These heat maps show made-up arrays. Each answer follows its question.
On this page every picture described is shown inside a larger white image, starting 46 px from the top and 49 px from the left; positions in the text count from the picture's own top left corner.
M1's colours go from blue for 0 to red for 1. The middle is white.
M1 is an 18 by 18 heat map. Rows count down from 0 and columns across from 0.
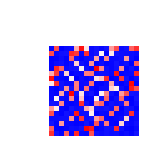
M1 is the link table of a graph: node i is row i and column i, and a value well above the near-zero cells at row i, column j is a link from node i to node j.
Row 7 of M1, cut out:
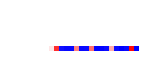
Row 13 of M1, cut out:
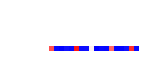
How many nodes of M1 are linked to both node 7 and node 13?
5
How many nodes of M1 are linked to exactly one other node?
0
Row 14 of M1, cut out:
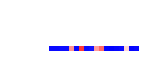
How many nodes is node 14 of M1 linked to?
5
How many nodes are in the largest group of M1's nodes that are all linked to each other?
5
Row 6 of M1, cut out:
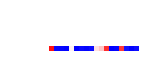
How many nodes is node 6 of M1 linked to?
6
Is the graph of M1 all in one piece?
yes
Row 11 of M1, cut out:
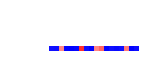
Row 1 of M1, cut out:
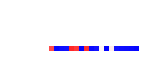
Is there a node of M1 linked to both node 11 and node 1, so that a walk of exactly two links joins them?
yes
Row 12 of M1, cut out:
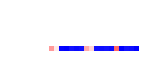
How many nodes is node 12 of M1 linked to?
5
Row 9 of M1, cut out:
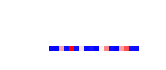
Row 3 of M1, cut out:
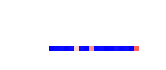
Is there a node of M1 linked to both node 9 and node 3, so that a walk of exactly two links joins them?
no
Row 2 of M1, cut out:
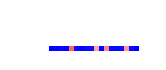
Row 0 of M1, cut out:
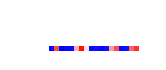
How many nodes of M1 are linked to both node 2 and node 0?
0
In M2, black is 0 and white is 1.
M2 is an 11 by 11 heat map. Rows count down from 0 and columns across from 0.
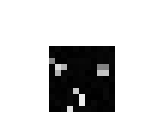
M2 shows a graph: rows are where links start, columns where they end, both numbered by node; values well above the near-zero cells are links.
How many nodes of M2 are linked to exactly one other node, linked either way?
3
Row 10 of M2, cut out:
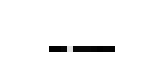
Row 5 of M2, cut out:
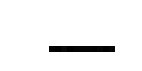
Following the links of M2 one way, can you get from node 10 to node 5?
yes
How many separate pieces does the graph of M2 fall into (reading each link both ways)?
2
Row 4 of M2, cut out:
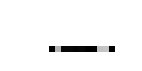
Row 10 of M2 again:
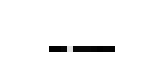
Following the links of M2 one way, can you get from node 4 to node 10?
no
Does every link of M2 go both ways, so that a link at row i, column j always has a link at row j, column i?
no
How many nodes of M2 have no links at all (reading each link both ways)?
1
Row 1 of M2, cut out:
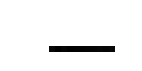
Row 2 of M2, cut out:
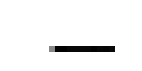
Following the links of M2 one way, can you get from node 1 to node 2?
no
